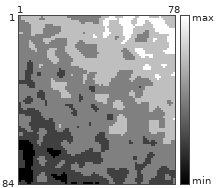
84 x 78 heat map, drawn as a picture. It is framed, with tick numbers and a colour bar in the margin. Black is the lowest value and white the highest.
Mirror symmetry: none. Ninth with the lowest average: bottom left. Slope: up to the top right. Odd rows or columns: none. Ninth with the highest average: top right. Grain: blotchy.
